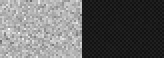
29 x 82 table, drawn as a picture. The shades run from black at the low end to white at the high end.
It is made of 1 by 2 panels. Panel 1,1: high, fine-grained. Panel 1,2: very low, checkered, faint in contrast.
